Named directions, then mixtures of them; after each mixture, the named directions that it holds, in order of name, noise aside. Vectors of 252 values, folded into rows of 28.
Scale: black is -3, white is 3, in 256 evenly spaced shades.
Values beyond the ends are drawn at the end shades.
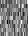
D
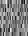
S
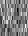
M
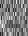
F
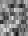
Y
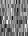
D, M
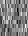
M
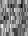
S, Y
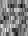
S, Y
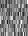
D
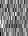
F, S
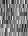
M, S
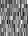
D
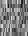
S, Y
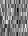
M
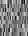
S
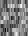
S, Y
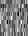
D, S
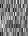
F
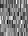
D, F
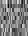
S, Y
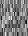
F, M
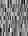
S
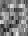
Y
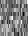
D, Y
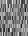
F, S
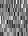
D, F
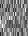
F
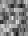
Y
